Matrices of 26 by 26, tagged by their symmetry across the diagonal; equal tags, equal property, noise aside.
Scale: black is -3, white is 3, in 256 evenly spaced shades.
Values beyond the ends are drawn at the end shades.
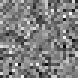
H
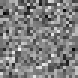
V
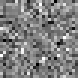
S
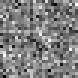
S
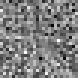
S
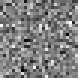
S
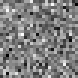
V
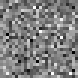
S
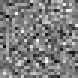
V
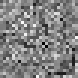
H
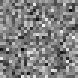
V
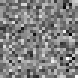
V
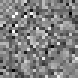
H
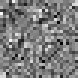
H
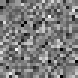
H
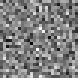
S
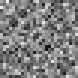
H
